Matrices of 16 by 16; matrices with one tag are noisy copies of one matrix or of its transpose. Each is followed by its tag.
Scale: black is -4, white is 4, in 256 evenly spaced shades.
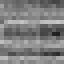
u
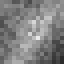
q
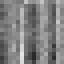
u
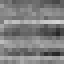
u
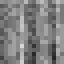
u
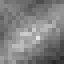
q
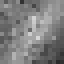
q
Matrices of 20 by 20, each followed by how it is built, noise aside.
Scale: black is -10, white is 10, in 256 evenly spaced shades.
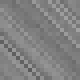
Toeplitz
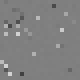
sparse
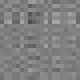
low rank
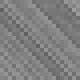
Toeplitz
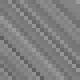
Toeplitz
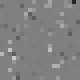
sparse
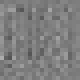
low rank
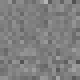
low rank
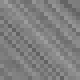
Toeplitz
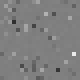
sparse
